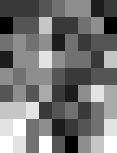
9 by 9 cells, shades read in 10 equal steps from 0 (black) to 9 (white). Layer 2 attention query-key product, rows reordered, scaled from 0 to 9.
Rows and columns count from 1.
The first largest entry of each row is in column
6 4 2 4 1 8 3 2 1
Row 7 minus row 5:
2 3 3 -3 0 2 0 1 3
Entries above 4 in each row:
2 2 2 5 3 5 4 4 6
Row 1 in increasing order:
1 2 2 2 2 3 4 5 5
